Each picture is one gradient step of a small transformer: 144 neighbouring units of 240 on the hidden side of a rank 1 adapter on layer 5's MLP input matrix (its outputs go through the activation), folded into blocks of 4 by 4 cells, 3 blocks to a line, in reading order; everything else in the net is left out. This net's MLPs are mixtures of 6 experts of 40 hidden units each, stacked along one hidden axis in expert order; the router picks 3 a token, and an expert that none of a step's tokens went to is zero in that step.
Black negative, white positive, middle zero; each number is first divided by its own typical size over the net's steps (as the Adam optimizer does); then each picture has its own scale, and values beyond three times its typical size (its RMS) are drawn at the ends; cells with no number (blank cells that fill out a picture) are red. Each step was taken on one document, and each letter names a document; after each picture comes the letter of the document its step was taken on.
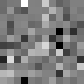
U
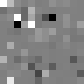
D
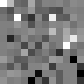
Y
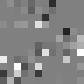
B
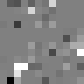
B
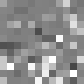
U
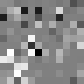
Y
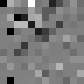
D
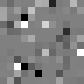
B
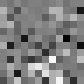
U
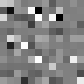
Y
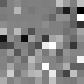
U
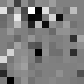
Y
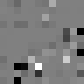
B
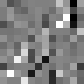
U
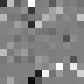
D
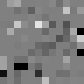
B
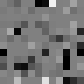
B
